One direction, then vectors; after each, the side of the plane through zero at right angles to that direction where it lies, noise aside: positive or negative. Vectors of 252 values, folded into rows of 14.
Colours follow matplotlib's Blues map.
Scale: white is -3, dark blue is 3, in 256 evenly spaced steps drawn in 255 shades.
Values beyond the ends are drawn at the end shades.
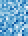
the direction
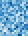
negative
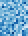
positive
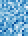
positive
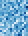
negative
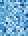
positive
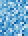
positive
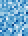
positive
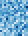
negative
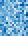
positive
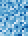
negative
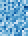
negative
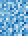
positive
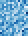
positive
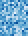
positive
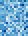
positive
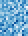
positive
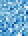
positive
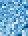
negative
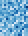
negative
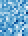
positive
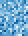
positive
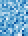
positive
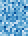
negative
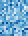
positive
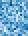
negative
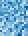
negative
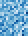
positive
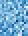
positive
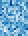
negative
